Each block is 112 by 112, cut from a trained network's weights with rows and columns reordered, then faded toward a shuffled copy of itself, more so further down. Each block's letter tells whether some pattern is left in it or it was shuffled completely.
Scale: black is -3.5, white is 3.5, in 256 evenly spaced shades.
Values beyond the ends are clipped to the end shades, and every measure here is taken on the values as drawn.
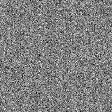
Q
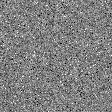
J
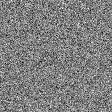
J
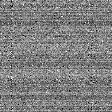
Q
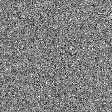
Q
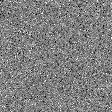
J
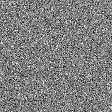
J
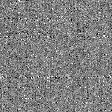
Q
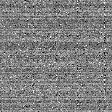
Q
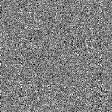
Q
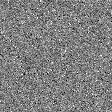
J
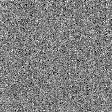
Q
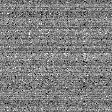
Q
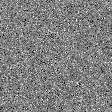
J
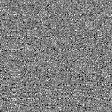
Q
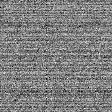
Q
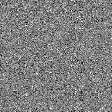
Q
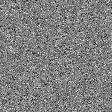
J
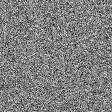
J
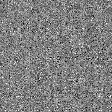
Q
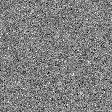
J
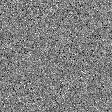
J
